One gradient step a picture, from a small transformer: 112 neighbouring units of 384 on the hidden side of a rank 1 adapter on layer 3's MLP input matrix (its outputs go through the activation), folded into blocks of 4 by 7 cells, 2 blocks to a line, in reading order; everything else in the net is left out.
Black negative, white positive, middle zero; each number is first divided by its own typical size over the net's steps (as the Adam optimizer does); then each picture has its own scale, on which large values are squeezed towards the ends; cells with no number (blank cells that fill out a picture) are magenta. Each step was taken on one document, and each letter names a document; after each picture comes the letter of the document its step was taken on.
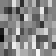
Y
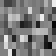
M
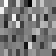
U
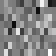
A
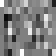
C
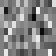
A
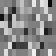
Y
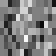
C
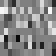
M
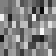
A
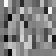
U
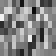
Y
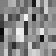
Y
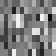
M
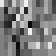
C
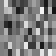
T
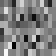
A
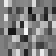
T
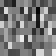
M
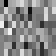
A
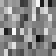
Y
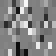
C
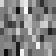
C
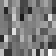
U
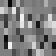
M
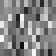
A
